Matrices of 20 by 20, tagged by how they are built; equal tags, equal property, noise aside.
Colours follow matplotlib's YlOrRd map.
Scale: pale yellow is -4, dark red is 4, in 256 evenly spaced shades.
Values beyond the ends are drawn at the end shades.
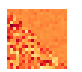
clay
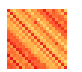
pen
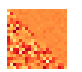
clay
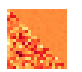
clay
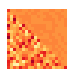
clay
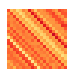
pen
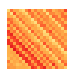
pen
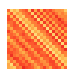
pen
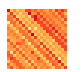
pen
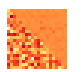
clay
